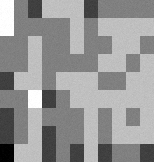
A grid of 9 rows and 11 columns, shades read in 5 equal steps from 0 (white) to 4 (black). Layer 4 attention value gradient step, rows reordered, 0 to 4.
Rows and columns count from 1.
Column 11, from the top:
2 1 2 1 1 1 1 1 3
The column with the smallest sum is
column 3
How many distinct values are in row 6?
4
